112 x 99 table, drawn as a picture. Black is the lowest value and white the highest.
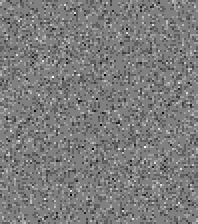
Slope: none. Odd rows or columns: none. Stripes: none. Symmetry: a half turn. Average level on the scale: 50%. Grain: fine.
